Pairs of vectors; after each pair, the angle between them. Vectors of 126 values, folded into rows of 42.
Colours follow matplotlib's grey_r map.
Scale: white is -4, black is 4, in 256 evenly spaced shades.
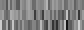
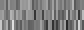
nearly parallel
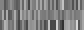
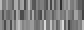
partly opposed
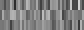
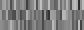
nearly opposite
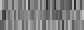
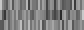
nearly parallel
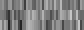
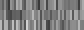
partly aligned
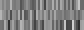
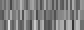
nearly opposite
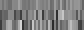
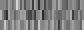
orthogonal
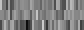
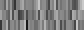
orthogonal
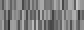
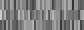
orthogonal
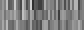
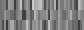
nearly opposite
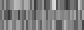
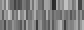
nearly opposite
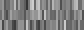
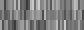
nearly parallel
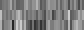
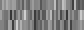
partly aligned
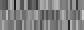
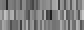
partly aligned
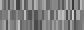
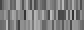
nearly opposite
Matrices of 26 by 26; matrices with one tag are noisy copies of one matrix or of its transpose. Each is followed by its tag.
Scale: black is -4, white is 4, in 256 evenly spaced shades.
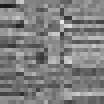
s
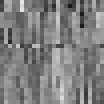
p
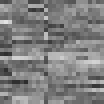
p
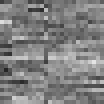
p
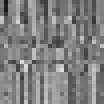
s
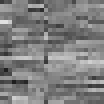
p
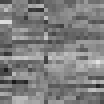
p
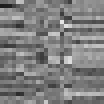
s
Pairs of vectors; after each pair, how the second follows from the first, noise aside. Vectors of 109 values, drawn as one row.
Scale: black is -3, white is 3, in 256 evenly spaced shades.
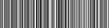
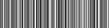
copied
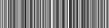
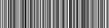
copied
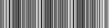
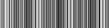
reversed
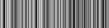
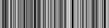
reversed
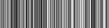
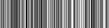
copied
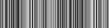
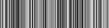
copied
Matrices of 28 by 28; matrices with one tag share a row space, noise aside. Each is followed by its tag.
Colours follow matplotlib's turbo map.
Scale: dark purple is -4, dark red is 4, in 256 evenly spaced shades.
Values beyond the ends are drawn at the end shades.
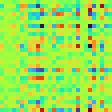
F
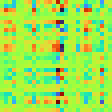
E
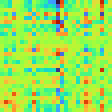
E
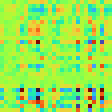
F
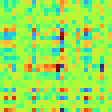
E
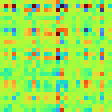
E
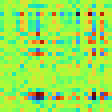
F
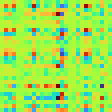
E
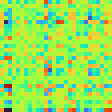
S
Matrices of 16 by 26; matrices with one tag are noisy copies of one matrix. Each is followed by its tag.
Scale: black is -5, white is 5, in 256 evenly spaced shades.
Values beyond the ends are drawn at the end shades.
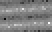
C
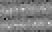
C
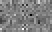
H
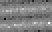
C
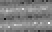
C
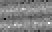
C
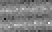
C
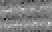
C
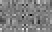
H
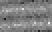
C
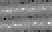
C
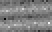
C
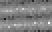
C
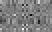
H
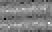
C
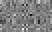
H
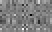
H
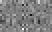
H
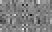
H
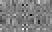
H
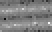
C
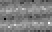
C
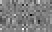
H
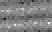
C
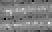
C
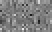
H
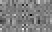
H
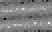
C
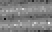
C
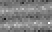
C
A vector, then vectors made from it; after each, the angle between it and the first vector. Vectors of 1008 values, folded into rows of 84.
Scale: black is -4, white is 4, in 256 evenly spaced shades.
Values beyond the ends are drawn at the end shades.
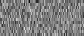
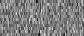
partly aligned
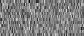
nearly parallel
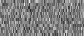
nearly opposite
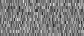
partly aligned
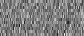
partly opposed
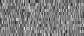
nearly parallel
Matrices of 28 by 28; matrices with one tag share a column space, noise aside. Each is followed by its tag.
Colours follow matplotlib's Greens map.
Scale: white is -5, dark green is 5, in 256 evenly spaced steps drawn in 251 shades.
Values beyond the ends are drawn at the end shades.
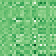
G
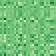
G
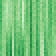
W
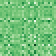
G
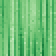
W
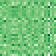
G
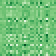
G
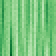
W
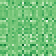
G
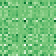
G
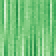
W
